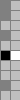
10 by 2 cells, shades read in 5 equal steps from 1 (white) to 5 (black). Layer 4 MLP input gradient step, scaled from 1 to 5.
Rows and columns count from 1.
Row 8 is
2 2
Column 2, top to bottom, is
2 2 2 2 2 1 2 2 2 2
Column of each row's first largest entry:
1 1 1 1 1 1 1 1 1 1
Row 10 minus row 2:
-1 0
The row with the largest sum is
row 6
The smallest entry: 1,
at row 6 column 2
